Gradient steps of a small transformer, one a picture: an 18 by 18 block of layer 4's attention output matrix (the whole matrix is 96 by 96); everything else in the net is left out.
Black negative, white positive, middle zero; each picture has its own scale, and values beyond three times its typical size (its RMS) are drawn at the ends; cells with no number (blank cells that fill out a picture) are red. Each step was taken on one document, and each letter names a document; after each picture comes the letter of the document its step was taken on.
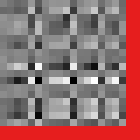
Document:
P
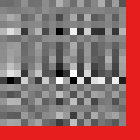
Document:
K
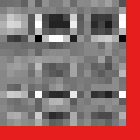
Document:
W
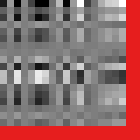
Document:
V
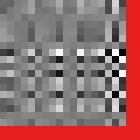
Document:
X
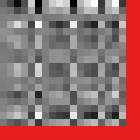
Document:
P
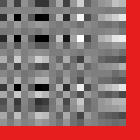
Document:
V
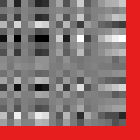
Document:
V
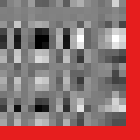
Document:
V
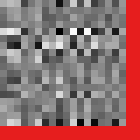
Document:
K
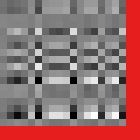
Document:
P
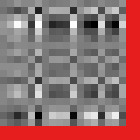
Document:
P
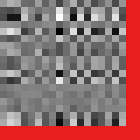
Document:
K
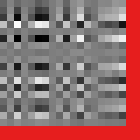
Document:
V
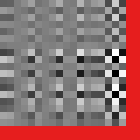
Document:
X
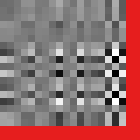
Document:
X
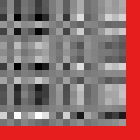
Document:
V
